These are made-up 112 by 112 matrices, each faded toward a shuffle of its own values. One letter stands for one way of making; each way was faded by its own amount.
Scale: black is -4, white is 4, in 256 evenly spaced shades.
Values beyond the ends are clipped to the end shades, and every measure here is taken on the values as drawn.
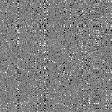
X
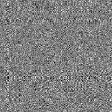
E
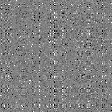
X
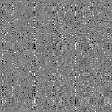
X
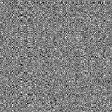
E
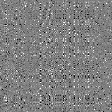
X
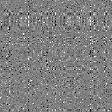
X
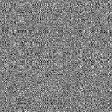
E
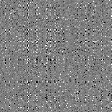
X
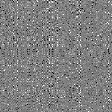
X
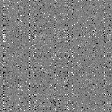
X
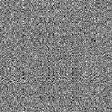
E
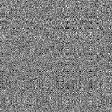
E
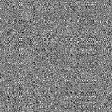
E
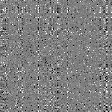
X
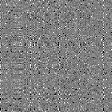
X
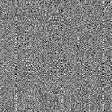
E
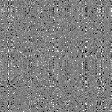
X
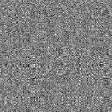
E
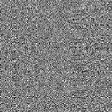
E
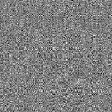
E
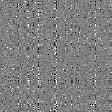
X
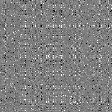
X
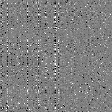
X
